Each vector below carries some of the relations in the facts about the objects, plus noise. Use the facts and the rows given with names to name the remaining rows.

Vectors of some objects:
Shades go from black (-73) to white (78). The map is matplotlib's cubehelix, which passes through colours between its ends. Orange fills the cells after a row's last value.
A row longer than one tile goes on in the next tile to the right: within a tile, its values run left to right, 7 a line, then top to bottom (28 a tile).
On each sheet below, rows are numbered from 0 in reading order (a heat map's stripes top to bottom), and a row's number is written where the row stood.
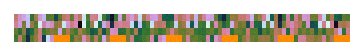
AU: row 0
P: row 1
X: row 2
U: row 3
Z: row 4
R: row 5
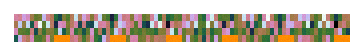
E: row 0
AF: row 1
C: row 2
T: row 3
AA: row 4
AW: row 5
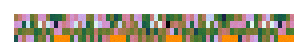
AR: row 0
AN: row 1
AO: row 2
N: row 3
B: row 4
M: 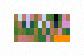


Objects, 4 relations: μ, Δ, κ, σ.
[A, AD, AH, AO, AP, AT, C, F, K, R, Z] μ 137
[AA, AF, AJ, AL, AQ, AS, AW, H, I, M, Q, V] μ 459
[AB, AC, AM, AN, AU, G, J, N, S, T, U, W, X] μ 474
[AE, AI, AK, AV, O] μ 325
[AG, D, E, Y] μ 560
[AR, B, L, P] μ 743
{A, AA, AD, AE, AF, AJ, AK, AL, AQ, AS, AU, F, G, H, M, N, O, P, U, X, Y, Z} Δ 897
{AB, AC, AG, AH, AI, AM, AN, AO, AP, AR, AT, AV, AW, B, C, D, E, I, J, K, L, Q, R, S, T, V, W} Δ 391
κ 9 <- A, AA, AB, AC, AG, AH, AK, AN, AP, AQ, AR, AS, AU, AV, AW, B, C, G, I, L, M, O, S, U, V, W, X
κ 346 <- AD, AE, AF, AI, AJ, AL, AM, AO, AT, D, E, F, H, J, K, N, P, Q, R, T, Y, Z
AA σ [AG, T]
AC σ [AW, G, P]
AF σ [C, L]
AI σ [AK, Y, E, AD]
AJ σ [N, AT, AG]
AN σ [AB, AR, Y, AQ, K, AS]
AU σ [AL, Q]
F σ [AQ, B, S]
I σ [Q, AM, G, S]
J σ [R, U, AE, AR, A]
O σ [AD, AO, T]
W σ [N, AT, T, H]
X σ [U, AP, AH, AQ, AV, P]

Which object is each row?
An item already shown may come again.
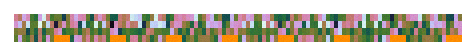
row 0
T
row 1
AV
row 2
I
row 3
F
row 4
AB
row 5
L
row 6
G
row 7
F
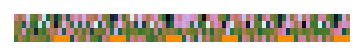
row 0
AD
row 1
Y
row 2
AQ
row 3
AI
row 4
AK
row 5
AE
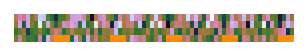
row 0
N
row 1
AI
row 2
V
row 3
AA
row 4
AK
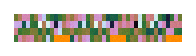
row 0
L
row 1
AR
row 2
P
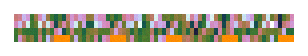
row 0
AM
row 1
J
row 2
AC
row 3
AJ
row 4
Q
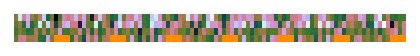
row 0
AL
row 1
O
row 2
W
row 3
AJ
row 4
J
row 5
S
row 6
AT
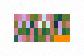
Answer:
AG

